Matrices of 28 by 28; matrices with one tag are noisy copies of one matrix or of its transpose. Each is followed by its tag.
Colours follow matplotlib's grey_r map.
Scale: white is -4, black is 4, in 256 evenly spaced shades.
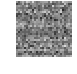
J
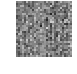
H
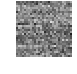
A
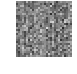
H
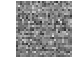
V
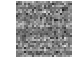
J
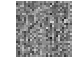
H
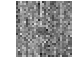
A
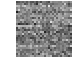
A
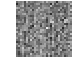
H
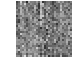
A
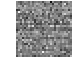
V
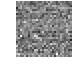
H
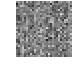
H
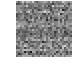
J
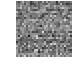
H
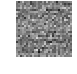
H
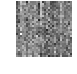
A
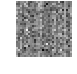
J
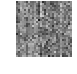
A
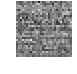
V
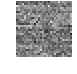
A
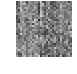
A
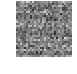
J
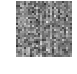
V
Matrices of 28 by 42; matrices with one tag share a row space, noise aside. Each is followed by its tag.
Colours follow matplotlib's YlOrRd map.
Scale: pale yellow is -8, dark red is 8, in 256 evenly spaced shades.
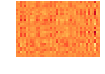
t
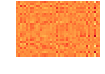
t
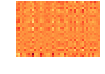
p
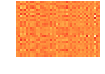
t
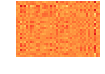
t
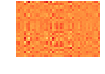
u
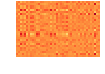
t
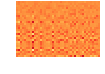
p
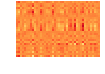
p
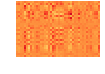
u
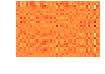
t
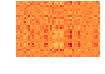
u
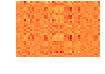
u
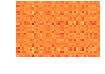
p
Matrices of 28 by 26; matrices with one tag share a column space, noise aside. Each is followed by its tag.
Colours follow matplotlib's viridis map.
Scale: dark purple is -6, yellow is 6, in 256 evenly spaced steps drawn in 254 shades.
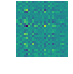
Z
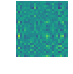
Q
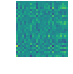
Q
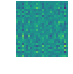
Q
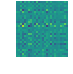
Z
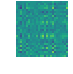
Q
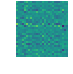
Z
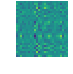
Q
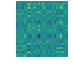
Q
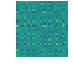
Z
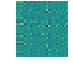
Z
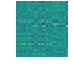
Z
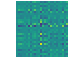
Z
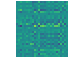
Z
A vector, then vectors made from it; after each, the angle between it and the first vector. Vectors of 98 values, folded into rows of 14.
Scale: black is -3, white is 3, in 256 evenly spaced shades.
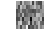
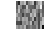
partly opposed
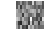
nearly opposite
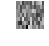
nearly opposite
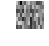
partly aligned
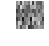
nearly parallel
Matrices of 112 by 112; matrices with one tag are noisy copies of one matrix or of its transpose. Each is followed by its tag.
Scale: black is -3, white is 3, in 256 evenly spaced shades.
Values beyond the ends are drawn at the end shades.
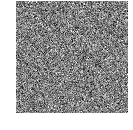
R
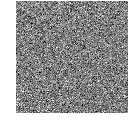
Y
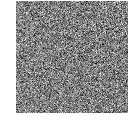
Y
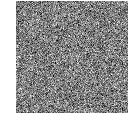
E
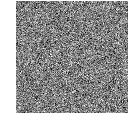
E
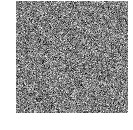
R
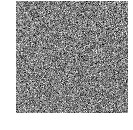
Y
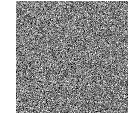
Y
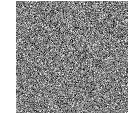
R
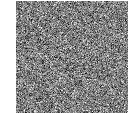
R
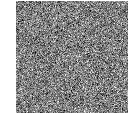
E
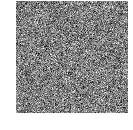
E
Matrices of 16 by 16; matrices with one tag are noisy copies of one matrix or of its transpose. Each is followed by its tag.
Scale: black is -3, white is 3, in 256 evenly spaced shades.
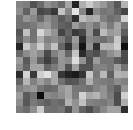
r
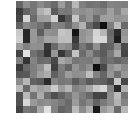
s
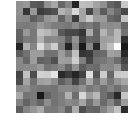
r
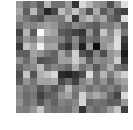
r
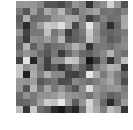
r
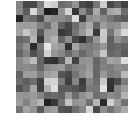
s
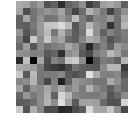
r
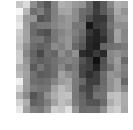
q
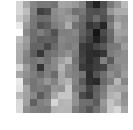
q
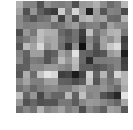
r
